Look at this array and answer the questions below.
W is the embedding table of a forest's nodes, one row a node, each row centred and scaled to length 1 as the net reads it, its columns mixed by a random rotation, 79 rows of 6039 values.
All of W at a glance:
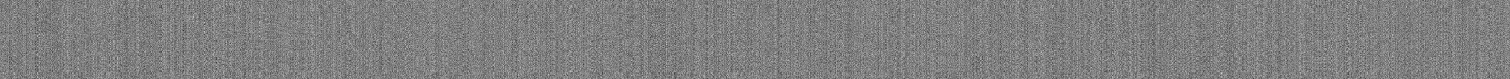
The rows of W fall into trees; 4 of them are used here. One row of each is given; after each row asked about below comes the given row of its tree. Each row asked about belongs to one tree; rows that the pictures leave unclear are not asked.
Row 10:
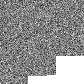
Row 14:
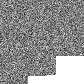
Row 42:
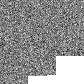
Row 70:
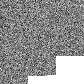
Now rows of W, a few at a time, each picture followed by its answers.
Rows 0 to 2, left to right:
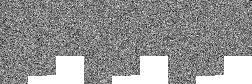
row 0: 70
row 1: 42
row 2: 14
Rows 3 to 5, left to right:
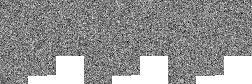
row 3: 42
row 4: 42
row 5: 70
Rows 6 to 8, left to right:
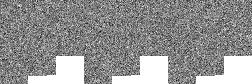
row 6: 70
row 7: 70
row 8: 10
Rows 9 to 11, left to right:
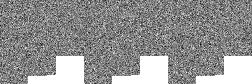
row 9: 14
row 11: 14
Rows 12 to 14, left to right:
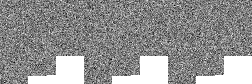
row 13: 70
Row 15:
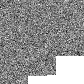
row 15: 42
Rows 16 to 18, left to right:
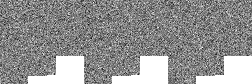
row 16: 14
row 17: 14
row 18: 42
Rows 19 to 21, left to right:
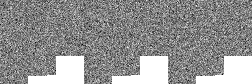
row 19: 42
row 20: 70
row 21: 14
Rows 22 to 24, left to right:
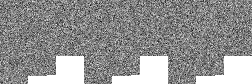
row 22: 10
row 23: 14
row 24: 70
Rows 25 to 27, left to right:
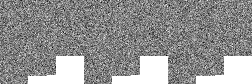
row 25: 10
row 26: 70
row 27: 42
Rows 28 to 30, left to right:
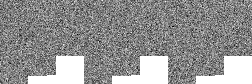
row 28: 10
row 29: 42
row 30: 70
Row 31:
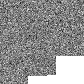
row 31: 10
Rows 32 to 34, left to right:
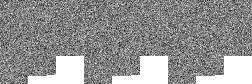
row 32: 10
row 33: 42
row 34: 70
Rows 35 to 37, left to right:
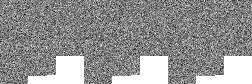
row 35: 14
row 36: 14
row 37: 70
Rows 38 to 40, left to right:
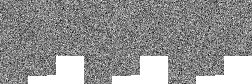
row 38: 10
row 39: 70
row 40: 42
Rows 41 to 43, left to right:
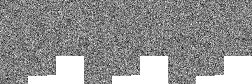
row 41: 42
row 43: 14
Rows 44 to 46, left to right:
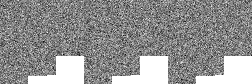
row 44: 42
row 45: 70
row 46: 14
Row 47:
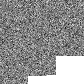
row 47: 70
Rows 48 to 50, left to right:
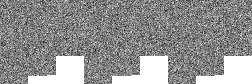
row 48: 42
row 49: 42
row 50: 10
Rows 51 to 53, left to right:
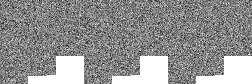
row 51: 70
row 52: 70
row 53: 14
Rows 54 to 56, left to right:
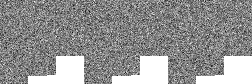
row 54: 10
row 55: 14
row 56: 70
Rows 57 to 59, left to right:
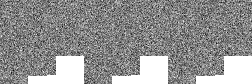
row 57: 42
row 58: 42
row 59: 42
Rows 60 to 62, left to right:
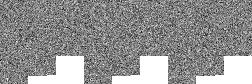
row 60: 10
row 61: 70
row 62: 42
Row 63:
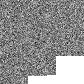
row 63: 42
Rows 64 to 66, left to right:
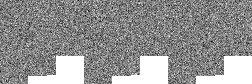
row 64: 10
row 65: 14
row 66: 42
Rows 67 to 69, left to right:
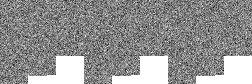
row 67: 70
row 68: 42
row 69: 42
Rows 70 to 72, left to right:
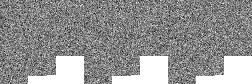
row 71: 70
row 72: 14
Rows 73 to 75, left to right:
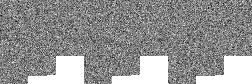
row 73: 14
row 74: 14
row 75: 10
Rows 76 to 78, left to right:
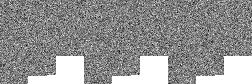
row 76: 14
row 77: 14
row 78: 42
